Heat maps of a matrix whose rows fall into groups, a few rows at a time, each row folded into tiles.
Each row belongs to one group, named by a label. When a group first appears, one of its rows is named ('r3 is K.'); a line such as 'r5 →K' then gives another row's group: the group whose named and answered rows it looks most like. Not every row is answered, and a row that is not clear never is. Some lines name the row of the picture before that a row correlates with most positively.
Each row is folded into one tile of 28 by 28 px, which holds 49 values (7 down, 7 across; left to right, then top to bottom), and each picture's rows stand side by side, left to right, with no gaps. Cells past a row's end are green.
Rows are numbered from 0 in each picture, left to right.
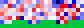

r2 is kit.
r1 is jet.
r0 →kit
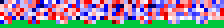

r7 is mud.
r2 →kit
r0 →kit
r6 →jet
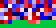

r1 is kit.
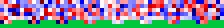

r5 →jet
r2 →jet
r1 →jet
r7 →kit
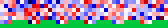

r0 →mud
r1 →kit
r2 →kit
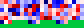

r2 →kit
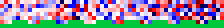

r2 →kit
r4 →kit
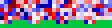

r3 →mud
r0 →jet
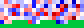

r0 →mud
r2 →kit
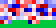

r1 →mud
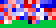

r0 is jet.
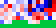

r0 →kit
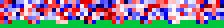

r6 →mud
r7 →jet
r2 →kit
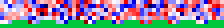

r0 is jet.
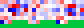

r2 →mud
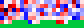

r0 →jet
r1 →mud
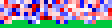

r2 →jet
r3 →mud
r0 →mud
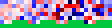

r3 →mud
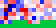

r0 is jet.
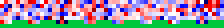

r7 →jet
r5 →kit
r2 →jet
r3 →kit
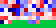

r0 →mud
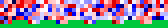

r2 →mud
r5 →kit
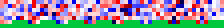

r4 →mud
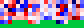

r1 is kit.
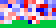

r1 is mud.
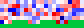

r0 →mud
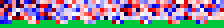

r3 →kit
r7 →mud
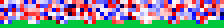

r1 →kit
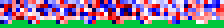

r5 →mud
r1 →mud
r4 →mud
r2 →mud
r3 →mud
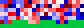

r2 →jet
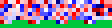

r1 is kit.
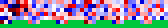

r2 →mud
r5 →kit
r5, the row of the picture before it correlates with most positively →2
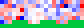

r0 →kit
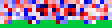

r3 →kit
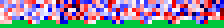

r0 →kit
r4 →jet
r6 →mud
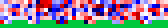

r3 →mud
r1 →jet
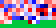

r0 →kit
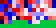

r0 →jet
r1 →jet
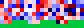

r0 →kit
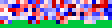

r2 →mud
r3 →jet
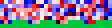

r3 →kit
